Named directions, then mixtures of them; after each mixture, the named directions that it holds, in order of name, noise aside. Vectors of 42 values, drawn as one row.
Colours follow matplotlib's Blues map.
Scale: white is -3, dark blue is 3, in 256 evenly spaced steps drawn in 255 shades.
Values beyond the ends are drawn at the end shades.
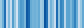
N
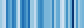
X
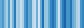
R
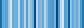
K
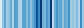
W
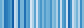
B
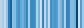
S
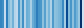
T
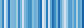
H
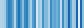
B, S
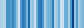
X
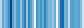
K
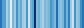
K, X
